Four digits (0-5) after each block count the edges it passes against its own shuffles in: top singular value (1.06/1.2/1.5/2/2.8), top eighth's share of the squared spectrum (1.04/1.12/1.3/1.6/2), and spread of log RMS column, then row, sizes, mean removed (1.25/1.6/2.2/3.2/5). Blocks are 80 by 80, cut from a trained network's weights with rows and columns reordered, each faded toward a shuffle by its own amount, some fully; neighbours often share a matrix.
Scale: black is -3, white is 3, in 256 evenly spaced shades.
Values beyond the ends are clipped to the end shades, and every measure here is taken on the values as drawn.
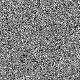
0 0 1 0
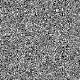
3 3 2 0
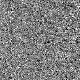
2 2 1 0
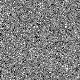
1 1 1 0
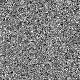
0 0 0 0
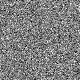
0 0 0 0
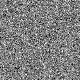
0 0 0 0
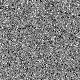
0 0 0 0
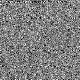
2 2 0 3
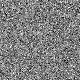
0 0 0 0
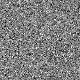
1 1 0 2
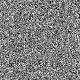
2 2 0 2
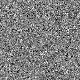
1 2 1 2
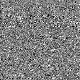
2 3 0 3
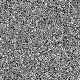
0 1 0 0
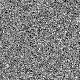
1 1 0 0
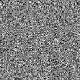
3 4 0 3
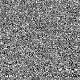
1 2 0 2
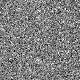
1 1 0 0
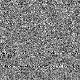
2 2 0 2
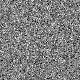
0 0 0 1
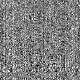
3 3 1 3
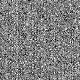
2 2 0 1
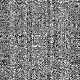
3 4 0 3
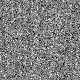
1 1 0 1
